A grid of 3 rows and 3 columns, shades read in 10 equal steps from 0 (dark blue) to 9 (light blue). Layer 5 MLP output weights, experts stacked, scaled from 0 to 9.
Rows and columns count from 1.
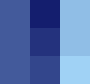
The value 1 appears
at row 2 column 2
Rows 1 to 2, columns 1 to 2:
3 0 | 3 1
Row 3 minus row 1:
0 2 1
